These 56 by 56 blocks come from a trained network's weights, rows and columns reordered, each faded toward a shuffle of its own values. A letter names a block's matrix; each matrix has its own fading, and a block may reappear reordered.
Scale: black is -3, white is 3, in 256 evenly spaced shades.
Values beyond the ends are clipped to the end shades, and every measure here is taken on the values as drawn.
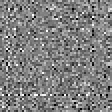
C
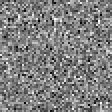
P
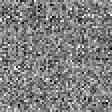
P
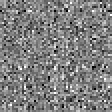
C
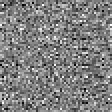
C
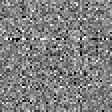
C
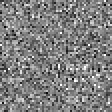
P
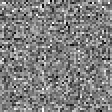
P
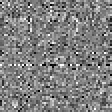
C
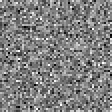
P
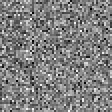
P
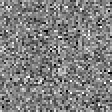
P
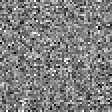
P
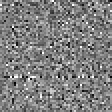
C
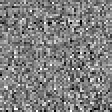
C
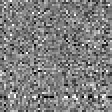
C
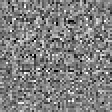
C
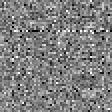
C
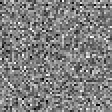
P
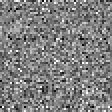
C
